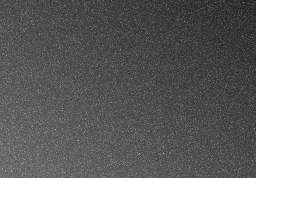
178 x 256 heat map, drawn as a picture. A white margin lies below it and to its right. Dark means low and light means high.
The ninth with the highest average is the bottom left. No row or column stands out. On average the colour sits 30% of the way up the scale. There are no regular stripes. There is an overall slope up to the bottom left.
